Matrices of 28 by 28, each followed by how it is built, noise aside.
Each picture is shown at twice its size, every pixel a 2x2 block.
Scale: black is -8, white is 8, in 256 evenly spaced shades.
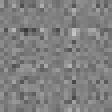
low rank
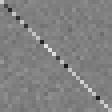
diagonal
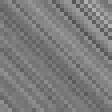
Toeplitz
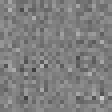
low rank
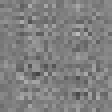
low rank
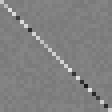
diagonal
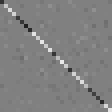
diagonal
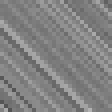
Toeplitz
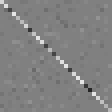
diagonal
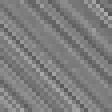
Toeplitz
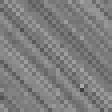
Toeplitz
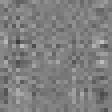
low rank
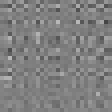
low rank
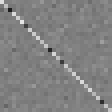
diagonal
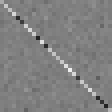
diagonal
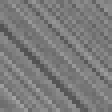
Toeplitz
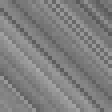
Toeplitz
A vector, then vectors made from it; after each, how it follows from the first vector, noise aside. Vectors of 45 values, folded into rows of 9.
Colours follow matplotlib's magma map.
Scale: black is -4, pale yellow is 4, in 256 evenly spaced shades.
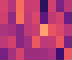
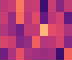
copied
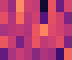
copied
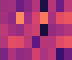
sign-scrambled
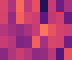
copied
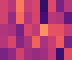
copied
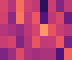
copied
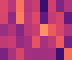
copied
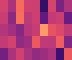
copied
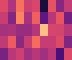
copied
